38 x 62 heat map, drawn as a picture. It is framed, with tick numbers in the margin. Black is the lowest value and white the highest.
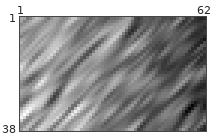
Odd rows or columns: none. Lone odd cells: none. Ninth with the highest average: bottom left. Grain: diagonal, up to the right. Average level on the scale: 50%. Slope: up to the left.
